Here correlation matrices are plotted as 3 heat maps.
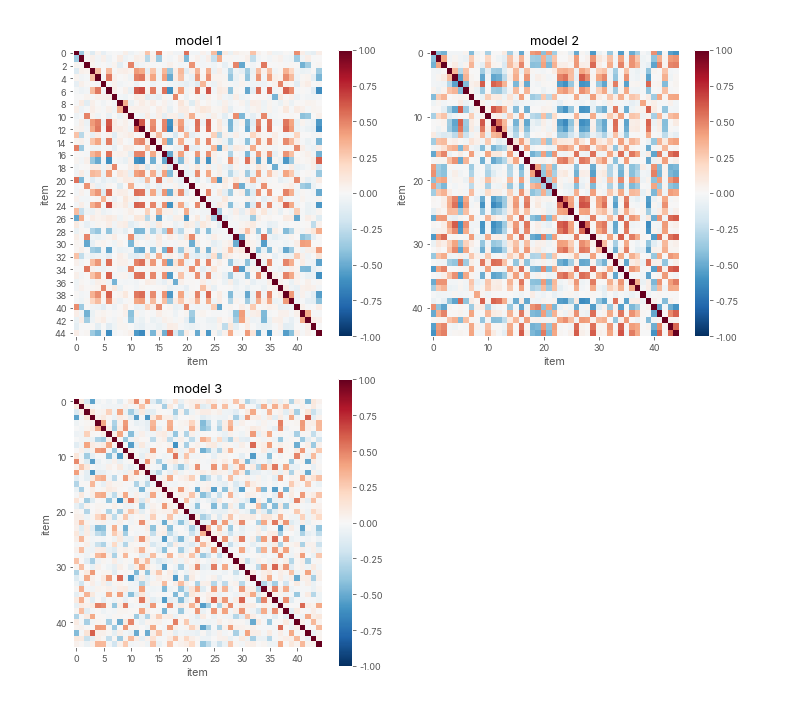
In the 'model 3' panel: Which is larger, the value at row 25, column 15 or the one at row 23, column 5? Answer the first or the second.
the first
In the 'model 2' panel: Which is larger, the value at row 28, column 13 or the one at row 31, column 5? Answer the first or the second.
the first
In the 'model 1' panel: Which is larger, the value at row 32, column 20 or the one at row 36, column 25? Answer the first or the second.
the first
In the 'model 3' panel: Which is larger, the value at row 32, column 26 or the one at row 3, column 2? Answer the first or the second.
the second
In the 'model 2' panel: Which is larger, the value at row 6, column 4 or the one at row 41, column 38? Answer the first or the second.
the first
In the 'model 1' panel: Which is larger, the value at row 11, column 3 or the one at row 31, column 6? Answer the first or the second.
the first
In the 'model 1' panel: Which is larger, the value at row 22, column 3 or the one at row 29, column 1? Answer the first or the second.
the first
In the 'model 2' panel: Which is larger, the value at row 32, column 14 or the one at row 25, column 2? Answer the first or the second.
the first
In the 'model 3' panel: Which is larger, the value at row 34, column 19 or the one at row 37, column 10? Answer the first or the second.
the second
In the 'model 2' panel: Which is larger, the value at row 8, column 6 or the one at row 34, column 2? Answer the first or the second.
the second
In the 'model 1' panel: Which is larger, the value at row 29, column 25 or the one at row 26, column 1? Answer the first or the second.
the second
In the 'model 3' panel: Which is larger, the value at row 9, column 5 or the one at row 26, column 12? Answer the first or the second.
the first
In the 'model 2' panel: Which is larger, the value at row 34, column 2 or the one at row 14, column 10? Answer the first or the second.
the first
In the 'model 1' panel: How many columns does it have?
45
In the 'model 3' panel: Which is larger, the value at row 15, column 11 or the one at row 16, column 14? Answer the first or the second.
the second
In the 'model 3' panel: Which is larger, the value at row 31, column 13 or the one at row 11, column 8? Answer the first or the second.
the second
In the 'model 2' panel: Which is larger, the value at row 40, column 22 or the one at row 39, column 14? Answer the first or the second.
the second
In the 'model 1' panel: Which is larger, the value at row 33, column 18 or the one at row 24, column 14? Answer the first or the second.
the second
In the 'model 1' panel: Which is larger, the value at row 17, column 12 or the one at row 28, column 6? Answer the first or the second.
the second
